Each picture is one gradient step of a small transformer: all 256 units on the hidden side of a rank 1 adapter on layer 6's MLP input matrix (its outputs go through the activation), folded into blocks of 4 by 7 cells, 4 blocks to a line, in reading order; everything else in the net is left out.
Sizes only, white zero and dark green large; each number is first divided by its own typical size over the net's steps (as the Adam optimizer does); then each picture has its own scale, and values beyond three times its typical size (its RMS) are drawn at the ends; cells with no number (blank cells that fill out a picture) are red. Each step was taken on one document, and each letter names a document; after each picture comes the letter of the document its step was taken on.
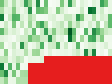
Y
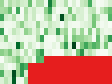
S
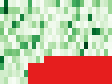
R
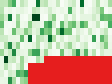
Y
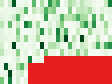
S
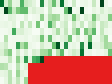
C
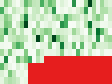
S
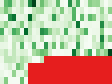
R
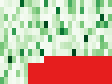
Y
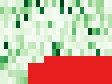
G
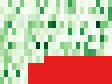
Y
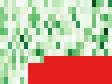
Y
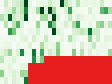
G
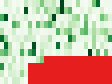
G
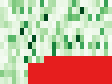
S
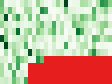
R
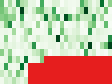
S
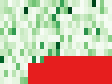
G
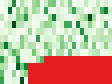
R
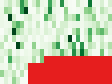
C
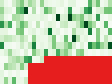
S
